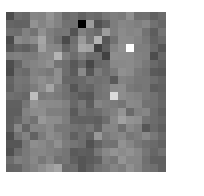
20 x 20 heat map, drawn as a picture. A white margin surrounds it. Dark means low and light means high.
Upright stripes repeat 2 times across the table. An odd patch, rougher than its surroundings, sits in the top middle. The top middle is the roughest part. No row or column stands out. The distribution is heavy-tailed on both sides. There is no overall slope.
